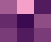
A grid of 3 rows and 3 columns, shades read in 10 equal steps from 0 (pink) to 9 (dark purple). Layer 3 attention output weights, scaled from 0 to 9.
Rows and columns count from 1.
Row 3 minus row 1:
2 8 -2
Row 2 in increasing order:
5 7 9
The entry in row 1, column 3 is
8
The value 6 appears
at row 3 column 1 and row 3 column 3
